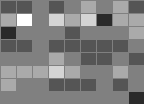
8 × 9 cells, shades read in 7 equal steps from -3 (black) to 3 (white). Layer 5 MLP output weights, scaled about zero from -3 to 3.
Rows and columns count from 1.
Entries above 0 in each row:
2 7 1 0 1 6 1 0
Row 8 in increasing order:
-2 0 0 0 0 0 0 0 0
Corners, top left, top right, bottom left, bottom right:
-1 -1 0 -2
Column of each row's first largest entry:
6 2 9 3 4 4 1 1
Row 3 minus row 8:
-2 0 0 0 -1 0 0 0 3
